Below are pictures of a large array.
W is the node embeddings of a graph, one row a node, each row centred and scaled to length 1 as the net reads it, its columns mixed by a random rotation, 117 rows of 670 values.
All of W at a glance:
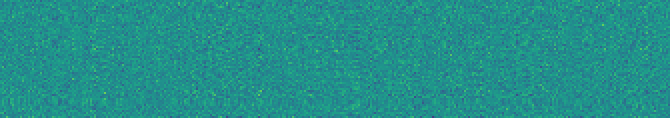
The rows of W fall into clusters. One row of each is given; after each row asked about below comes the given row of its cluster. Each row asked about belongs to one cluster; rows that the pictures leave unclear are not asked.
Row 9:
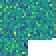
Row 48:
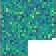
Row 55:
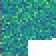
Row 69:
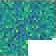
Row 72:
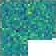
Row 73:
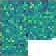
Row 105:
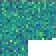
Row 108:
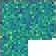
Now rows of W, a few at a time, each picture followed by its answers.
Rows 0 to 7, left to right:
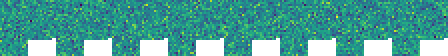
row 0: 69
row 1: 55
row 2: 108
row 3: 9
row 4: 108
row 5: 55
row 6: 48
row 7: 48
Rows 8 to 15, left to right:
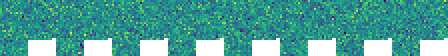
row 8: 48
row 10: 72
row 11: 73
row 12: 72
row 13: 48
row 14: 55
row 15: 69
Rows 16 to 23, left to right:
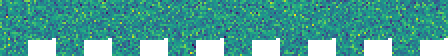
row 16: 72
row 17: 55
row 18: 55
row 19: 9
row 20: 55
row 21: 105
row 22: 9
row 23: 73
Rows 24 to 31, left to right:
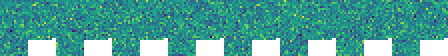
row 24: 108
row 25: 72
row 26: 55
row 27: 48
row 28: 108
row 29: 105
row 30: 69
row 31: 48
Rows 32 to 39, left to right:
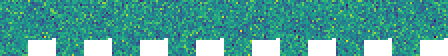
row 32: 48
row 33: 55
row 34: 105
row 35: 9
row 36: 69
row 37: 69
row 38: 105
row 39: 48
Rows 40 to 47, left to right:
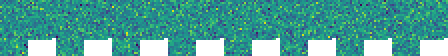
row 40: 9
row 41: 55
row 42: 9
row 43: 105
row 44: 73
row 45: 9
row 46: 55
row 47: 55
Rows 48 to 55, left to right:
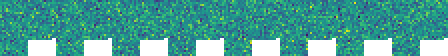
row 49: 48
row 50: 73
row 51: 108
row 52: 69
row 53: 73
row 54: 48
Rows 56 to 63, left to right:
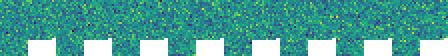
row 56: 69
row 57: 72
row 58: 55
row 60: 105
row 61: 73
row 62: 48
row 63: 73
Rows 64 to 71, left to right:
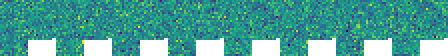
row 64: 9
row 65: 69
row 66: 105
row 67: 73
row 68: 48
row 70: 108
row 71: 48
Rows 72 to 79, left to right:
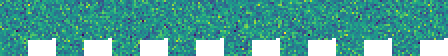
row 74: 69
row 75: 73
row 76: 108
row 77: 72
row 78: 48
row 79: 105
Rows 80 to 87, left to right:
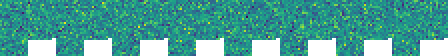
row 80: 72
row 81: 55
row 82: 105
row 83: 73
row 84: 48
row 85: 108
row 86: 72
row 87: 105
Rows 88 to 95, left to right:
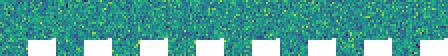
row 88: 73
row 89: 105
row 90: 69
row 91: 69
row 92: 69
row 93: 105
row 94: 9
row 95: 9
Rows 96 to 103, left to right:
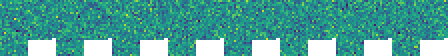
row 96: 72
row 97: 48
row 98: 105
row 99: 69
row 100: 105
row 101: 69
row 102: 105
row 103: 69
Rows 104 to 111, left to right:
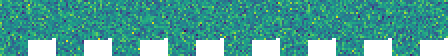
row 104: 72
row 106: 73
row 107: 72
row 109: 72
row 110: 48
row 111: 69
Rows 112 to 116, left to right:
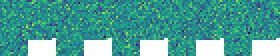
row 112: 105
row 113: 73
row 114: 9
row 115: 69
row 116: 48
